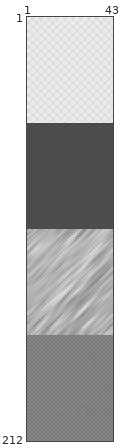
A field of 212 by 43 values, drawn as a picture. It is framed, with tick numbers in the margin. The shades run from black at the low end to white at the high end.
The table splits into 4 rows of 1 panel. Panel 1,1: very high, checkered, faint in contrast. Panel 2,1: low, flat. Panel 3,1: high, slanting up to the right. Panel 4,1: middling, checkered, faint in contrast.
